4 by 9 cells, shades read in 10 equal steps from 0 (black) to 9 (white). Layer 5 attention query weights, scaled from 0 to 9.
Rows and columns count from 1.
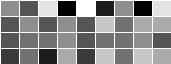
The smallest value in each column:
2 3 1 0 2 1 4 0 3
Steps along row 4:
up down up down up down up down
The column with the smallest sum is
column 1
